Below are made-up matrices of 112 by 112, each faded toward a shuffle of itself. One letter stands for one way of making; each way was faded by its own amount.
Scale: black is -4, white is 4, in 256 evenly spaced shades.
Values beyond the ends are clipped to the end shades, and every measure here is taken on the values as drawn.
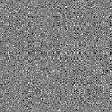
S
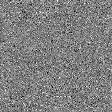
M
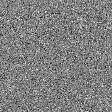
M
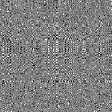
S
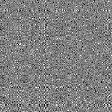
S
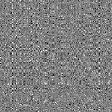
S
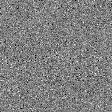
M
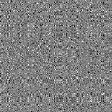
S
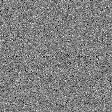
M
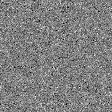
M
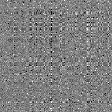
S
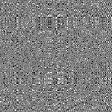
S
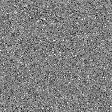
M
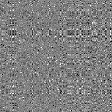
S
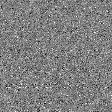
M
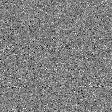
M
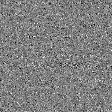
M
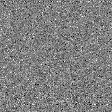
M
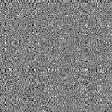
S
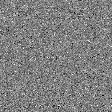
M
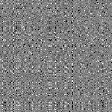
S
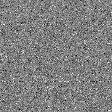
M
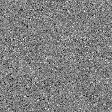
M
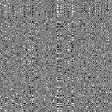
S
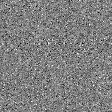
M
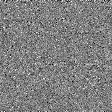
M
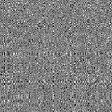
S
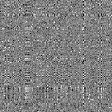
S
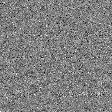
M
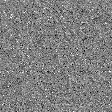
M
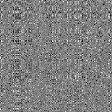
S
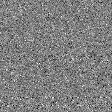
M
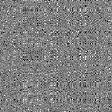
S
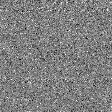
M
